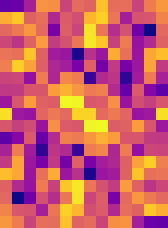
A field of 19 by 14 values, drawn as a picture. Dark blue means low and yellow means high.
There is no seam. No row or column stands out. The histogram is bell-shaped. A half turn leaves it unchanged. The ninth with the highest average is the centre.
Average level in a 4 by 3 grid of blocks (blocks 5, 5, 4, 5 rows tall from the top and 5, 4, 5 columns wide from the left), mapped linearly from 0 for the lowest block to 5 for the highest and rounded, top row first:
4 5 3 | 4 5 1 | 0 4 4 | 3 5 4
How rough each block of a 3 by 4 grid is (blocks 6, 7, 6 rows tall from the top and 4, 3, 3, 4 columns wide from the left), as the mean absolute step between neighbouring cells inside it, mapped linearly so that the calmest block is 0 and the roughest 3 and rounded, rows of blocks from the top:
1032 / 2112 / 2301
